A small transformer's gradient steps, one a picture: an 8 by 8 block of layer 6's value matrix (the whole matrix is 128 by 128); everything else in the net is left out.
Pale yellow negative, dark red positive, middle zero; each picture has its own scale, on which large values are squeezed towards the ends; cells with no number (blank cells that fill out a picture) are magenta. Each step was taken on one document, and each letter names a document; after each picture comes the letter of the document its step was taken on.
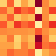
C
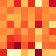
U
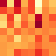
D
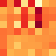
D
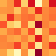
U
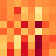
D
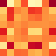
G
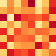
C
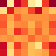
G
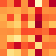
U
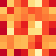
G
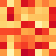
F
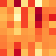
U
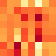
D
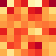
G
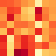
F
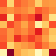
F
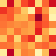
C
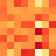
F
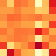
C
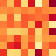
U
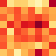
D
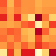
F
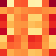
G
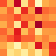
U
